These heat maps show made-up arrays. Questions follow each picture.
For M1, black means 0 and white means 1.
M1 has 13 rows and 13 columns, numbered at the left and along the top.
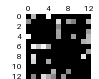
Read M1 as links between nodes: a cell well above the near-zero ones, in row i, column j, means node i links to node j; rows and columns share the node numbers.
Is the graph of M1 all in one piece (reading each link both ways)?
no
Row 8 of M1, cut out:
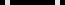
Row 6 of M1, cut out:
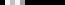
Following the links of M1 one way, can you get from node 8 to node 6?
yes
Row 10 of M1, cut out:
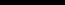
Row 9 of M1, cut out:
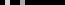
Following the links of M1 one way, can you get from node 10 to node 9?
no
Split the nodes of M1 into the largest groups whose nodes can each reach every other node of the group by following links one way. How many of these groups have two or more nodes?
1
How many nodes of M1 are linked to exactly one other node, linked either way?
2
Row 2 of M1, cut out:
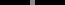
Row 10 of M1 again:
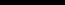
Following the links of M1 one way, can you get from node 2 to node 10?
no
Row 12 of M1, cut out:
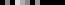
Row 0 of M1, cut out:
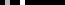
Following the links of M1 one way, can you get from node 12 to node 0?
yes
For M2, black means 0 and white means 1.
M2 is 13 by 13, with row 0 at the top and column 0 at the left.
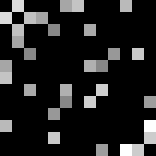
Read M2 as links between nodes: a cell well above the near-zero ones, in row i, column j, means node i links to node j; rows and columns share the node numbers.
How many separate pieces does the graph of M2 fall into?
1
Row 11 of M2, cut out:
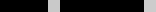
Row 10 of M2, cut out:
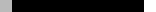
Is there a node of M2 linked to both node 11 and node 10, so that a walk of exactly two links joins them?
yes
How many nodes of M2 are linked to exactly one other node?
3
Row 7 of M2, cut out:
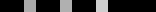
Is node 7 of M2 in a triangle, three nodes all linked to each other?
yes
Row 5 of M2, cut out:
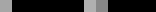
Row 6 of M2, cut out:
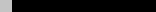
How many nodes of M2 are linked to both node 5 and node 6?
1
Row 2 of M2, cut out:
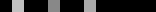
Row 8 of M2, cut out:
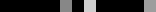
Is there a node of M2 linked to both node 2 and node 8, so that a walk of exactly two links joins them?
yes
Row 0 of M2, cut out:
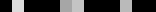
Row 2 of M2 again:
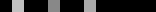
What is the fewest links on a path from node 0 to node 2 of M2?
2
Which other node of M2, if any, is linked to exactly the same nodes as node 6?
none
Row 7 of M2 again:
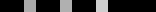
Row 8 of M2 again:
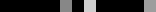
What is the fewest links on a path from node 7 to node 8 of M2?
1
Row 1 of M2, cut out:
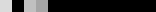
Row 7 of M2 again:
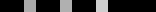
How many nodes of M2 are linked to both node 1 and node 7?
1
